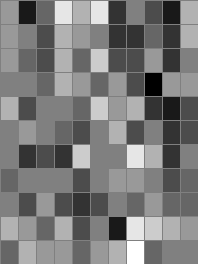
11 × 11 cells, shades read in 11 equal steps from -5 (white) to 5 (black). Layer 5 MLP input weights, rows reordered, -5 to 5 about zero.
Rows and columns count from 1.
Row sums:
1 6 4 3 4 7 2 4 10 -8 -9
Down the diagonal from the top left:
-1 0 2 -2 1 0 0 -1 -1 -2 0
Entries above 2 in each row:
3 3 1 1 2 1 3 0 1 1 0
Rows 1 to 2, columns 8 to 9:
0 2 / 3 1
